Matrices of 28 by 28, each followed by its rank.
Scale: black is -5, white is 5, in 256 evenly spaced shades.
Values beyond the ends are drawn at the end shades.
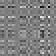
two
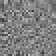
five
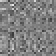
five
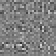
five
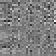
five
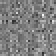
five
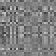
two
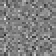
five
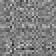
five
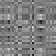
two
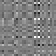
two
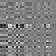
two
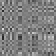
two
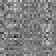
five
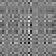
two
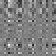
two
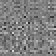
five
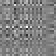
two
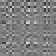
two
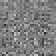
five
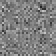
five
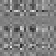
two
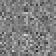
five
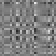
two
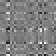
two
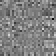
five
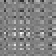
two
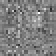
five
